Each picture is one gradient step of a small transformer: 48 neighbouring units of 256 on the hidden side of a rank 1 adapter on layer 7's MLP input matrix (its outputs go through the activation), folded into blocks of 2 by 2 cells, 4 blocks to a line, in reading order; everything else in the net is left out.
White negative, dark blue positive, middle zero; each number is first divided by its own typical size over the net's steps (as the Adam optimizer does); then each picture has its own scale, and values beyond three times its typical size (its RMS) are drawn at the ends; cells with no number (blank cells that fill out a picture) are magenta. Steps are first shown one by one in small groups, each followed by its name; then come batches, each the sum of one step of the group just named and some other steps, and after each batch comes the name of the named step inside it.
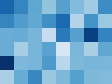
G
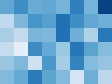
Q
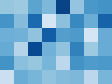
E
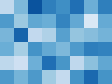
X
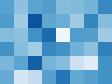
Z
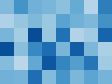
Q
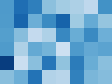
G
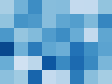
E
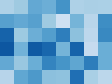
E
